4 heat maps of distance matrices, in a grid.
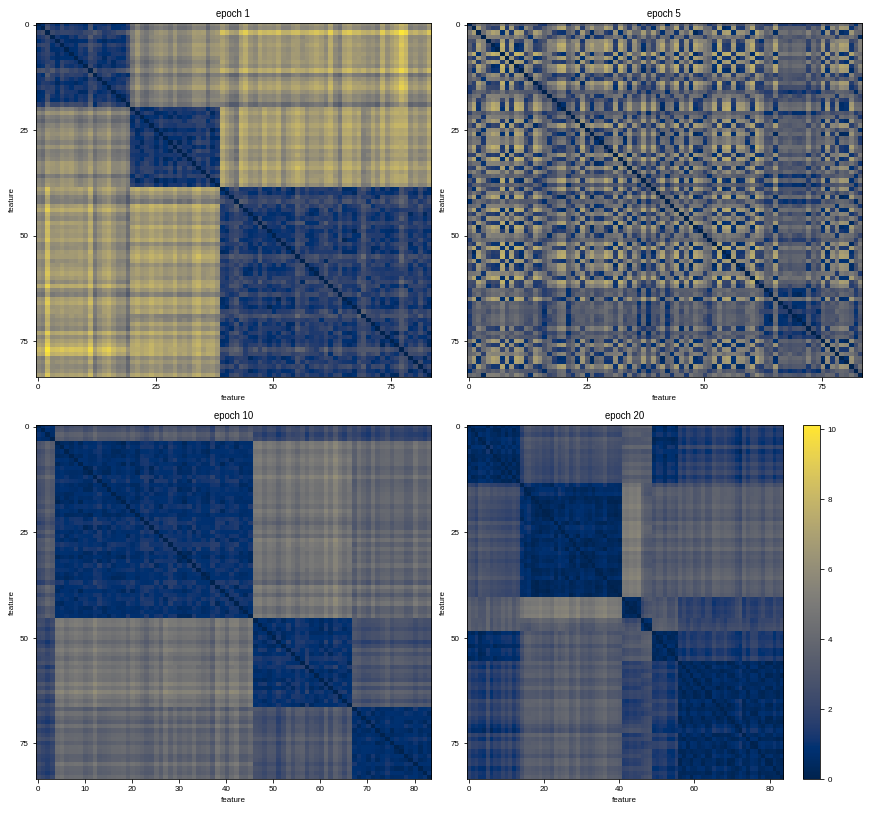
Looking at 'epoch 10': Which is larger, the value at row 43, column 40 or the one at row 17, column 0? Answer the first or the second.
the second
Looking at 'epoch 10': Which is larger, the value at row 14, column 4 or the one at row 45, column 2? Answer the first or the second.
the second
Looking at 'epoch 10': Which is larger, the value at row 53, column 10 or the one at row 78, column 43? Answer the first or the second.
the first
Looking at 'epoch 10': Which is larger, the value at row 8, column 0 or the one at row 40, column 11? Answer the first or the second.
the first
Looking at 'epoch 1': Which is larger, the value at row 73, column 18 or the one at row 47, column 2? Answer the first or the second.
the second
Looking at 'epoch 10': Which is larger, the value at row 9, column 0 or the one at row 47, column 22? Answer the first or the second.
the second
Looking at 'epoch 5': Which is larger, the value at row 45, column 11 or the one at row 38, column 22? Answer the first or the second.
the second
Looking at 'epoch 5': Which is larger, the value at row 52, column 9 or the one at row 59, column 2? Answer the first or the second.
the first
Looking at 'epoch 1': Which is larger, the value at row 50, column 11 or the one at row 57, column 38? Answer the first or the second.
the first
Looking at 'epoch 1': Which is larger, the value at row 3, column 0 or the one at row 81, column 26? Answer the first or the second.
the second
